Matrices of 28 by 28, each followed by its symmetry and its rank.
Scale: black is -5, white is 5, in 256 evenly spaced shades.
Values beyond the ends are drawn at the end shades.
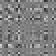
antisymmetric, rank two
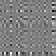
antisymmetric, rank two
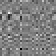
neither, rank three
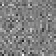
neither, rank five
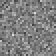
symmetric, full rank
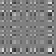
symmetric, rank one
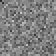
symmetric, full rank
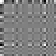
symmetric, rank one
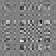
antisymmetric, rank two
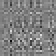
neither, rank three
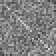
symmetric, full rank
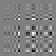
symmetric, rank one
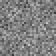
symmetric, full rank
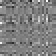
neither, rank three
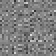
neither, rank five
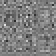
neither, rank five
